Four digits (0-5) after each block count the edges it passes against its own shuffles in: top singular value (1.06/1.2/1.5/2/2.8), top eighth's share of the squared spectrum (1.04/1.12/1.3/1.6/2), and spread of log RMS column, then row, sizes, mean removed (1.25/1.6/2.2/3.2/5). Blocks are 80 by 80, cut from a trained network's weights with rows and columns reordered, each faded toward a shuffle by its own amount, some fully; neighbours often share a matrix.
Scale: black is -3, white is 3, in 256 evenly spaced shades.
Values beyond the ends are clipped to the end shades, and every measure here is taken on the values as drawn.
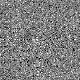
3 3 1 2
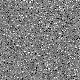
0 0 0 0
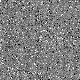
0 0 0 0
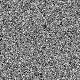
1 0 0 0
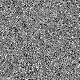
1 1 0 0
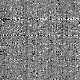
3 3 1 3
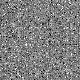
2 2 0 1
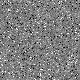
0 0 0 0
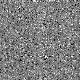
1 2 1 1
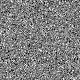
0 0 0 0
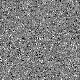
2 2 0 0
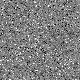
0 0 0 0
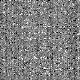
3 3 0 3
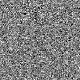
3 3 1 2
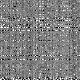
3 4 2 4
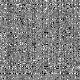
3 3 1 3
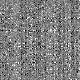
3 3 0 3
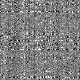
3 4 0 3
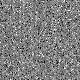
1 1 0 0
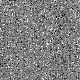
1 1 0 0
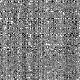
3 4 1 3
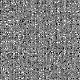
3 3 1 3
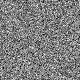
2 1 0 0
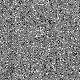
1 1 0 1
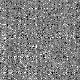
3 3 1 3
